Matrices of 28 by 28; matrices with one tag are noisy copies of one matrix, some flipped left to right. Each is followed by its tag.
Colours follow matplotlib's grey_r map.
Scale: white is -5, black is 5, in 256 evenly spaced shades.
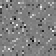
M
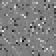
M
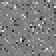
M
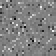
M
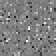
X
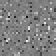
X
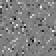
M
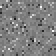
M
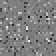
X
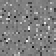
X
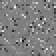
M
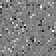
M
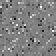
M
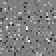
X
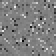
M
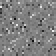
M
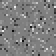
M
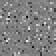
X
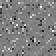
M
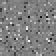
X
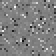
M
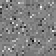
M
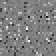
X
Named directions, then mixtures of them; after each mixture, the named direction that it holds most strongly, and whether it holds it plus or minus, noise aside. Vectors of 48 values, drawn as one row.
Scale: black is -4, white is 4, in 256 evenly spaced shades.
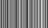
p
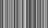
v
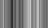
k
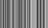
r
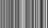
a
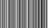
p, minus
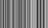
r, plus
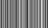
p, plus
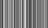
v, plus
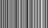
p, plus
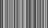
v, plus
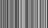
p, plus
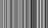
r, minus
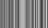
a, plus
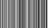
p, minus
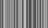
v, plus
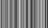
p, plus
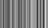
r, plus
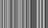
r, minus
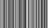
v, minus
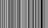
p, minus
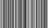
v, minus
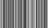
v, minus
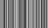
v, minus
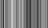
k, minus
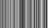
a, minus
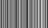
p, plus
